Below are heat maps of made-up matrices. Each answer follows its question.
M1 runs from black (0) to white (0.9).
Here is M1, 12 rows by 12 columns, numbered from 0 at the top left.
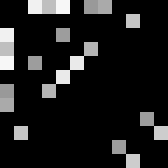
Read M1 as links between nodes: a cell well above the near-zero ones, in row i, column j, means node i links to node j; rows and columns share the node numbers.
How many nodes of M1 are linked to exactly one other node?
6
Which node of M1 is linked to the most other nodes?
node 0
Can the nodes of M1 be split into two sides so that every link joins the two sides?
no
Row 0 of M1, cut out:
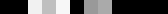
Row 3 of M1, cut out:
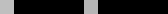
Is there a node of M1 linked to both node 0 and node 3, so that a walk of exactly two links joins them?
yes
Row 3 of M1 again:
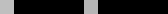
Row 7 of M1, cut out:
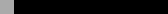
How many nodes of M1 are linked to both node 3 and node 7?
1
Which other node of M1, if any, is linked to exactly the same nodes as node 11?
node 1
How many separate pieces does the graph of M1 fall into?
3
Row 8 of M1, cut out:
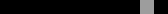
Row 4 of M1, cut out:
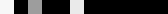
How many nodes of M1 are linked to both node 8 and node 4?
0
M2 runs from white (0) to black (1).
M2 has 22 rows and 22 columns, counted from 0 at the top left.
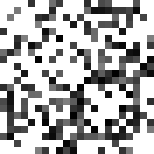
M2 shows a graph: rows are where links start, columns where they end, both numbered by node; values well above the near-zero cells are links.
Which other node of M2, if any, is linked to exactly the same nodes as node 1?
node 11
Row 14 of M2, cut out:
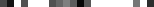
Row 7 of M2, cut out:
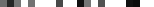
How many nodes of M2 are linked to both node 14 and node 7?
6
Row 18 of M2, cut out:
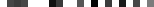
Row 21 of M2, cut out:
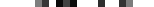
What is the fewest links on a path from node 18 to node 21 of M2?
1
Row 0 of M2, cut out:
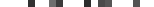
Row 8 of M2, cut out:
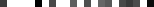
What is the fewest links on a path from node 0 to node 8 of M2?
1
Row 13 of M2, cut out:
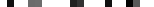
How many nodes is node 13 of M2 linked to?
8
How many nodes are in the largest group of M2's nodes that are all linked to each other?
6
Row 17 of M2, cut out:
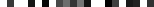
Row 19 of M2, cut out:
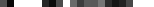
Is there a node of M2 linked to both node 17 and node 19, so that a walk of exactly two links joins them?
yes
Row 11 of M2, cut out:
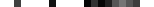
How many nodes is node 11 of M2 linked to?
10
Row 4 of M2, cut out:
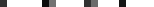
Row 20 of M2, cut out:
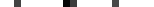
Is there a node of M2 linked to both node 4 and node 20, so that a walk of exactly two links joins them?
no
